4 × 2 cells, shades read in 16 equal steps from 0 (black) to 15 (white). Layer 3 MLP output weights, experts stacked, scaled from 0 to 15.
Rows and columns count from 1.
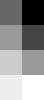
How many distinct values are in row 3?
2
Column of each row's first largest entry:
1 1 1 2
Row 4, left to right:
14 15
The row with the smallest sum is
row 1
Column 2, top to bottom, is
0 4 9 15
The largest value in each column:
14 15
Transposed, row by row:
6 9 12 14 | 0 4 9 15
